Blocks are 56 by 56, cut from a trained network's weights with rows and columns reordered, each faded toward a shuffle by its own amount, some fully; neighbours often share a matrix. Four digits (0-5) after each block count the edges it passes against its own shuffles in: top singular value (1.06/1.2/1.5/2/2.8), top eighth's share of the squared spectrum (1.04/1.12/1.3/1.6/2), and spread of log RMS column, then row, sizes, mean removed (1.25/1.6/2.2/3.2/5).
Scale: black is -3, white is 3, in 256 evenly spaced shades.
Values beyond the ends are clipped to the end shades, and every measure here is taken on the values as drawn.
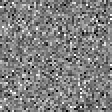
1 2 0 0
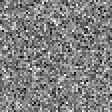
0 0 0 0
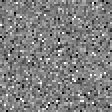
0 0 0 1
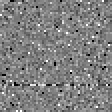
2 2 0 1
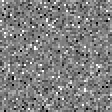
0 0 0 0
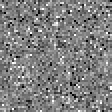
0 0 0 0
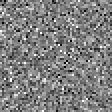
0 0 0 0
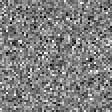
2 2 0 1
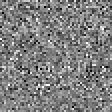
3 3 1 2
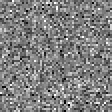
1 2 0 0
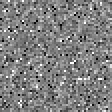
0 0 0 0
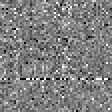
3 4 1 2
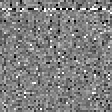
3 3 1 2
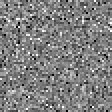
1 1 0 0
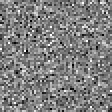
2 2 0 0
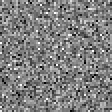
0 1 0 0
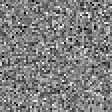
1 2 0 0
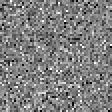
1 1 0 0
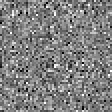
3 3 2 2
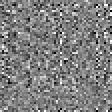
3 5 3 3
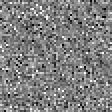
1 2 0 0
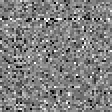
2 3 1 2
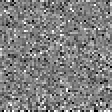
2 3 1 1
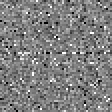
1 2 0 1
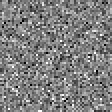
1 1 0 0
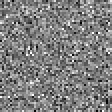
1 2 0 1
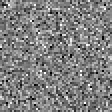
1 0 0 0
